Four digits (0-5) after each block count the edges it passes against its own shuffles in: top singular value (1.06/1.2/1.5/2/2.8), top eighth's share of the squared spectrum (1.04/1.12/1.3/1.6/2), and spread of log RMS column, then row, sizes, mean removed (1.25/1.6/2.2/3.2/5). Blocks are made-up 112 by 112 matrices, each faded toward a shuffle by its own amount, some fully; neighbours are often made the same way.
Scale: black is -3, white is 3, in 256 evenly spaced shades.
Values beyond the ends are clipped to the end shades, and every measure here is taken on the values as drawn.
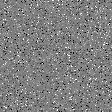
0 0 0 0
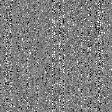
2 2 4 0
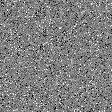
0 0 0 0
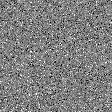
0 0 0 0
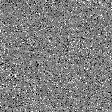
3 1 0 0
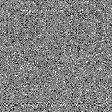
4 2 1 1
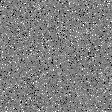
0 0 0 0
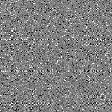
5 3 2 2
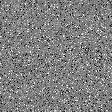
3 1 0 0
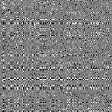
5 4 3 4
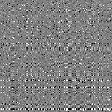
5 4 3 3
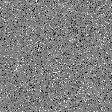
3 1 0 0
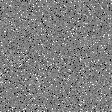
2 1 0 0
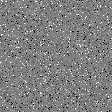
2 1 0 0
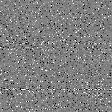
4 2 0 2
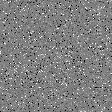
3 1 0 1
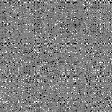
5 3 2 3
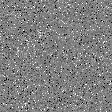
3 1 0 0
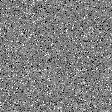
1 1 0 1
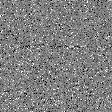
1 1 0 1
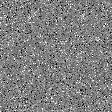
0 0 1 0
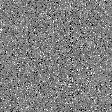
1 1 1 0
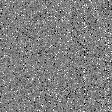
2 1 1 0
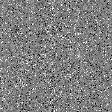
0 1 2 0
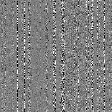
3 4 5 0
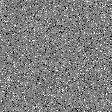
0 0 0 0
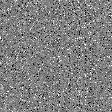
1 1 2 0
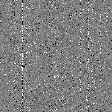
3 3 3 0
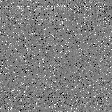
3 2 0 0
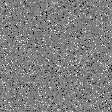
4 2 0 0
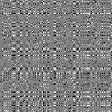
5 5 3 4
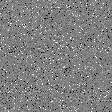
2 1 0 0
